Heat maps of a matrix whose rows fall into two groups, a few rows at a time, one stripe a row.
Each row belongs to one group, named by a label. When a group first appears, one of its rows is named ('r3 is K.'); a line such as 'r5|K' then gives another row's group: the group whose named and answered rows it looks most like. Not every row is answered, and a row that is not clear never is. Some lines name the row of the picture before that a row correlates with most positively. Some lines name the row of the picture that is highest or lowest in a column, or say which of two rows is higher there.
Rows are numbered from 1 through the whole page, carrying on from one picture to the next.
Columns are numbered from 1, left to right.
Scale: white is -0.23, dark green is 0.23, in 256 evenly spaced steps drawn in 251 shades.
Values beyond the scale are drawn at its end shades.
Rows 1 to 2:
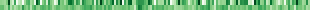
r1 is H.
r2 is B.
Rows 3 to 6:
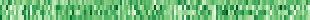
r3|H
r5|B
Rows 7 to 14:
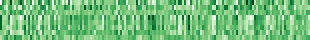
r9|H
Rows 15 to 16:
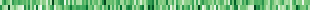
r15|B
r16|H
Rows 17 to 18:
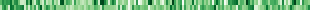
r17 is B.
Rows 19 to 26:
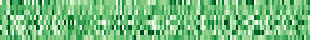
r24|H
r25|H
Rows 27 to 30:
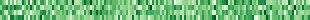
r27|B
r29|B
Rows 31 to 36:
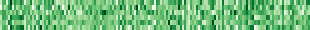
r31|H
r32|H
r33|B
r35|H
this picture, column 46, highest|33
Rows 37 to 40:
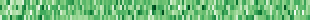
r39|B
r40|H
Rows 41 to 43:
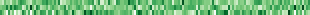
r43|B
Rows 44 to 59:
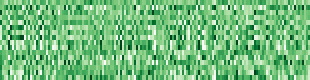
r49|H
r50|H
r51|H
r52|H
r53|H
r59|B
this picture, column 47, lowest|47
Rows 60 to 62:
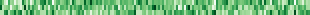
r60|B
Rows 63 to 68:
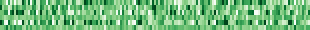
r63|B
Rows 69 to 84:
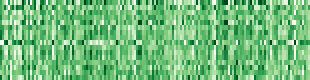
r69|B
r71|B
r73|B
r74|B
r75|B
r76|B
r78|B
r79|B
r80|B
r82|B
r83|B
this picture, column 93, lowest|77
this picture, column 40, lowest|69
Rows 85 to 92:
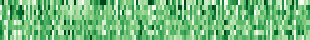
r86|H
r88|H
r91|B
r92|B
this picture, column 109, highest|91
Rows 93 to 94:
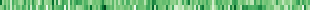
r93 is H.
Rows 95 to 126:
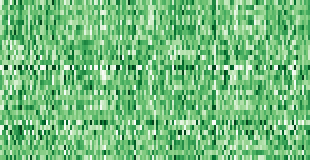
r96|H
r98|H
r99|H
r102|H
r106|H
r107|B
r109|B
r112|B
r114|H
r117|H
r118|H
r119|B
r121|H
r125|B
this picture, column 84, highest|119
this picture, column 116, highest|108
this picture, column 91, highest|121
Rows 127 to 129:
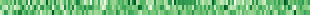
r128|B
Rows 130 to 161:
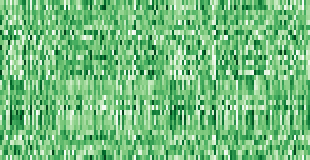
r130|B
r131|B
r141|B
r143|B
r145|B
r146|H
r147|H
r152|H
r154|H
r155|H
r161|B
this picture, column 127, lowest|144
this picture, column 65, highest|138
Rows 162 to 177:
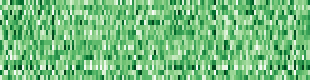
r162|H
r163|B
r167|H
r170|B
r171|B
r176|B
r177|H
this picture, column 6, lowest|173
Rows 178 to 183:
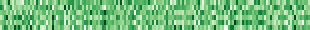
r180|B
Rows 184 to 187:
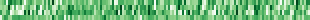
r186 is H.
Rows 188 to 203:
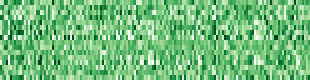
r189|B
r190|H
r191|B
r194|H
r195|B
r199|H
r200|H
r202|B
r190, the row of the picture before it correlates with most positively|185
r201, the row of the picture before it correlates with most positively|186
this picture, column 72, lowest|200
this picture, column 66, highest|190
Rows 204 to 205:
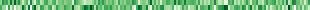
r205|B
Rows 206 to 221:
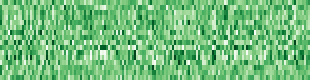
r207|B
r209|B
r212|H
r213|B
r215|B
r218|H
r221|H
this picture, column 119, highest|215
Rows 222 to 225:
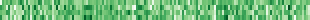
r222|H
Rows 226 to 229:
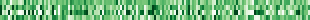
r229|H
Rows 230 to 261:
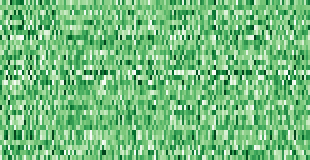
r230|H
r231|B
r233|H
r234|B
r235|H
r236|B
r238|B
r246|B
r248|B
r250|H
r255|B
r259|H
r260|B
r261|H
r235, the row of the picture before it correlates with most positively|229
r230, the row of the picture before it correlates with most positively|229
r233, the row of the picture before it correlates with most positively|229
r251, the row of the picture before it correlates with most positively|226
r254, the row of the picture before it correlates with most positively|226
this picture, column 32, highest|260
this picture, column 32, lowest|246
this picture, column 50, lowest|236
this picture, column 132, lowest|245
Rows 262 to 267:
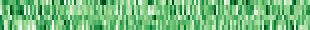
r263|H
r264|H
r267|B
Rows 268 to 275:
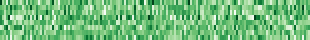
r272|B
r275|B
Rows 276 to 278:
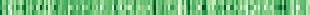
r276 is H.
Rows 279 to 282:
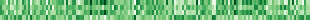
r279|B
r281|B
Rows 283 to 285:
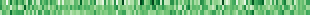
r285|H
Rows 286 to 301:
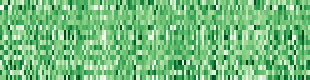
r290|H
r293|B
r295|B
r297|B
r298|H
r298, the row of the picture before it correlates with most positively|285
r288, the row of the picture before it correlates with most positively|284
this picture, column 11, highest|287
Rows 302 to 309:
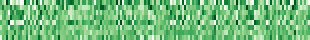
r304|H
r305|H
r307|H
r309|H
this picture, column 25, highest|305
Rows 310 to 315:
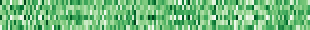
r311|H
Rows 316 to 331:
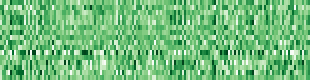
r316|H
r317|B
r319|H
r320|H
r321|B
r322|H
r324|H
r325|B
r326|B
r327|B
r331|H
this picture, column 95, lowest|320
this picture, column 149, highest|324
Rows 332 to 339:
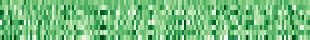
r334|B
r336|H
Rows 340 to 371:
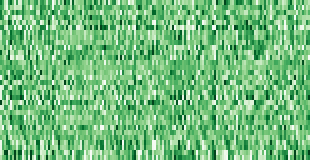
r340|B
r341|B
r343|B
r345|B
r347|H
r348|H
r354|H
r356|B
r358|H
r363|H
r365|B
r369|H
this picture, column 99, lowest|370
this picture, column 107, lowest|345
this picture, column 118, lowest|371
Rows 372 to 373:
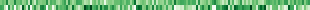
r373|B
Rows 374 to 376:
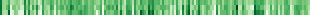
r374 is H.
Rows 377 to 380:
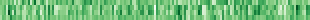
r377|B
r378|H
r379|H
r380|H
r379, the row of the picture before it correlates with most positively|376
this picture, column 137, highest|380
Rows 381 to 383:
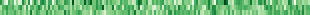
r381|B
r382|H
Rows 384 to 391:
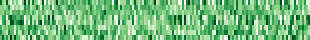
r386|B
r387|H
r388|H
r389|B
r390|B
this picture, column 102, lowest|389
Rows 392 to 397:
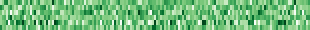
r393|B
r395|H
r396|H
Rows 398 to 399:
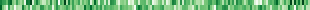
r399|B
